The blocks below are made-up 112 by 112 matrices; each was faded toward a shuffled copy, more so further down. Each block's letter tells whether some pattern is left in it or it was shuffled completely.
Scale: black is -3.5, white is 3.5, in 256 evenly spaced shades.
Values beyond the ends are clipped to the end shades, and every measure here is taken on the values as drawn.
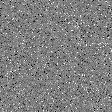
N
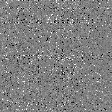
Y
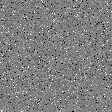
N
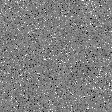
N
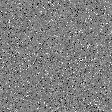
N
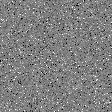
N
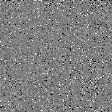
Y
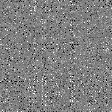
Y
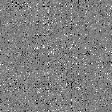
Y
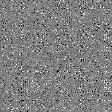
Y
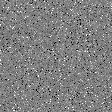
N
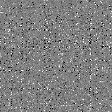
Y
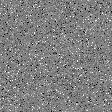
N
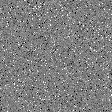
N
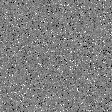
N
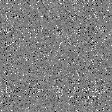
Y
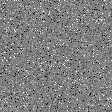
N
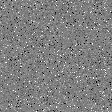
N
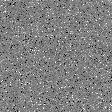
N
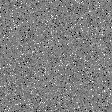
N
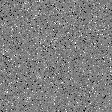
N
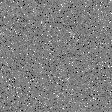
N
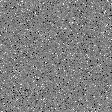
N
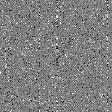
Y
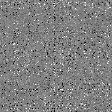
Y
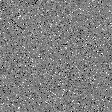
N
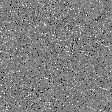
N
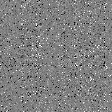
Y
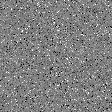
N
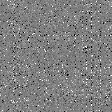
Y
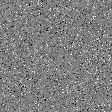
N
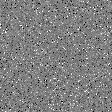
N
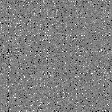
Y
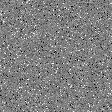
N
